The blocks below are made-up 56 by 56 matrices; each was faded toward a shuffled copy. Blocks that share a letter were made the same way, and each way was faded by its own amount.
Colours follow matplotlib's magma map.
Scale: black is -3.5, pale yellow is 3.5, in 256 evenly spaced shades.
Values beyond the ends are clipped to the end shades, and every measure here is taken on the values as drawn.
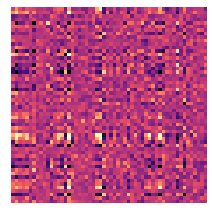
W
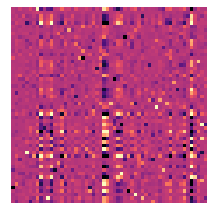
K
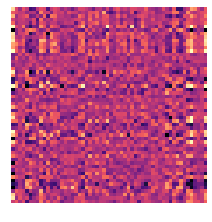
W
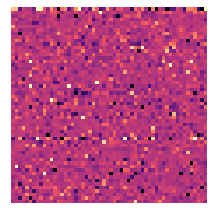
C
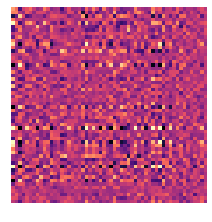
W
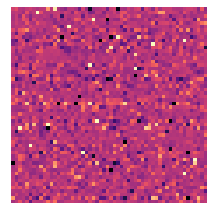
C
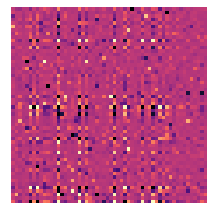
K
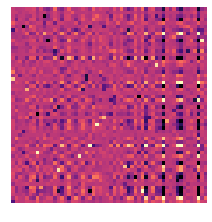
K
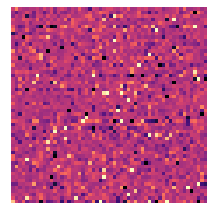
C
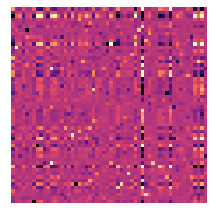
K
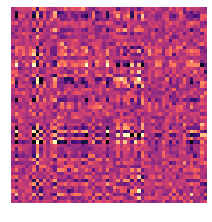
W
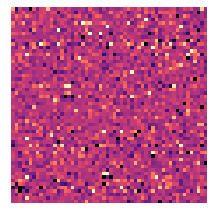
C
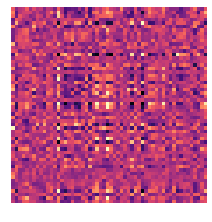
W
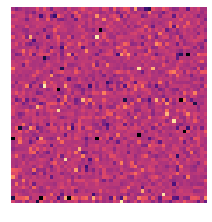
C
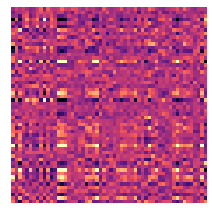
W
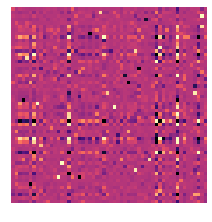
K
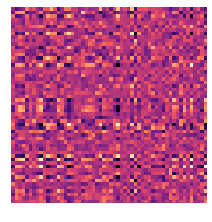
W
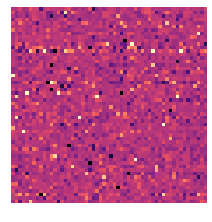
C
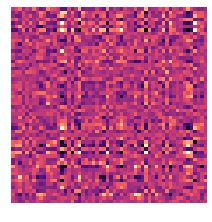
W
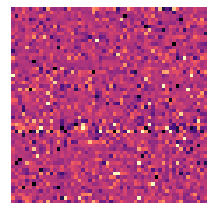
C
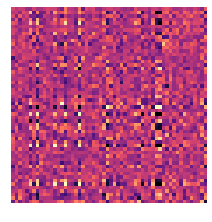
W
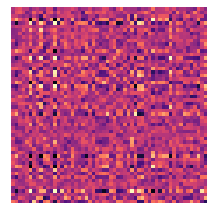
W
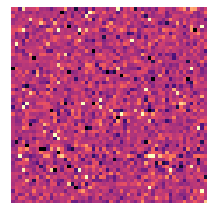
C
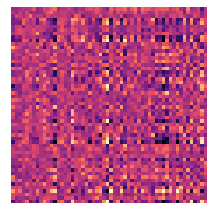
W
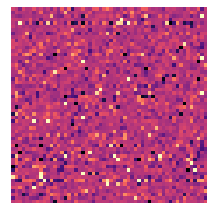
C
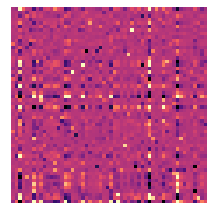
K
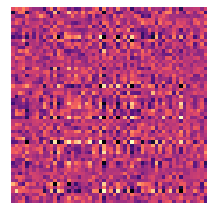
W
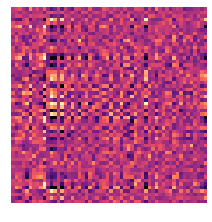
W
